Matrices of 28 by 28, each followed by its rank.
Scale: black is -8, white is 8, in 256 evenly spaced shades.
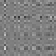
two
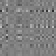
two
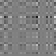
one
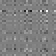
two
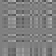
one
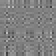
two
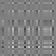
one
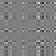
one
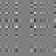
one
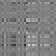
two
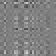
two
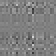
two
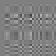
one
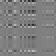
one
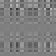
one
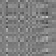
two
